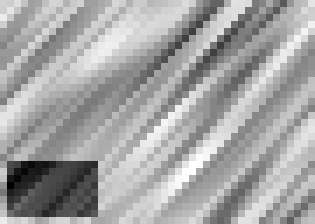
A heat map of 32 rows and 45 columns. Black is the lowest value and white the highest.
Ninth with the lowest average: bottom left. Odd patch: lower, in the bottom left. Mirror symmetry: none. Grain: diagonal, up to the right.
